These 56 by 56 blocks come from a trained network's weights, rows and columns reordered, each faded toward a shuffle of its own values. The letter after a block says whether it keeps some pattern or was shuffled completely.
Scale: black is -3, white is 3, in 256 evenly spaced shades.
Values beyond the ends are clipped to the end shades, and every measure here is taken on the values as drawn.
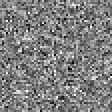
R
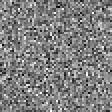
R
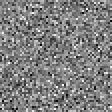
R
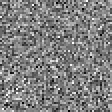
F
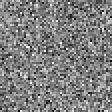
F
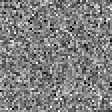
F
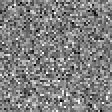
R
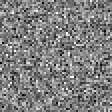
F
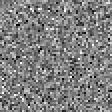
F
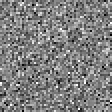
R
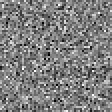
R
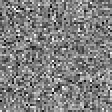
R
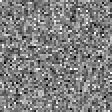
F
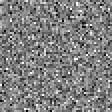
F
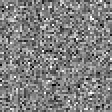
F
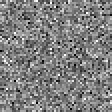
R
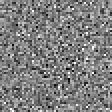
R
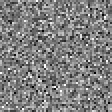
R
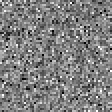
R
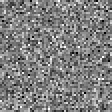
F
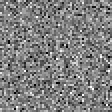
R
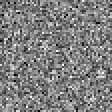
F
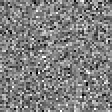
F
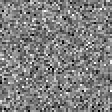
F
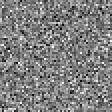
F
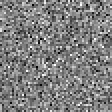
F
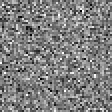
F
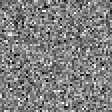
F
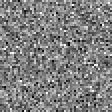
F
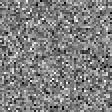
F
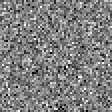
F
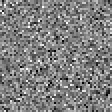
F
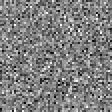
R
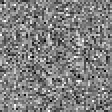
R
